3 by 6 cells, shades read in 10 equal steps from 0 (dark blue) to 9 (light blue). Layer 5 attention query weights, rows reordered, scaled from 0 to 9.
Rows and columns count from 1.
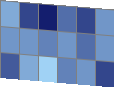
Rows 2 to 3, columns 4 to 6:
6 4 6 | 5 6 2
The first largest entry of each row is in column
1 1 3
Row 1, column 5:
2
